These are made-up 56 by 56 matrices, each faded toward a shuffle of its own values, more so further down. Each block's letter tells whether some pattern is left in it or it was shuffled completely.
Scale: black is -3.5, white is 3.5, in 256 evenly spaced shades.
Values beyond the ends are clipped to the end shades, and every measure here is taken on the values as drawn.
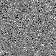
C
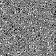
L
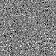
L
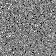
C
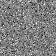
C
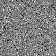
L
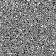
L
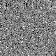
L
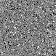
C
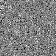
L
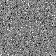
C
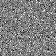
L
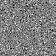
L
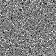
L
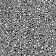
L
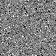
C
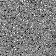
C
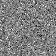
L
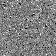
C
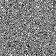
L
